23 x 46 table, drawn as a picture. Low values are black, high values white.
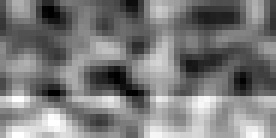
A horizontal seam about 70% of the way down splits the table, and the bottom part is higher. The histogram is bell-shaped. The texture is blotchy.
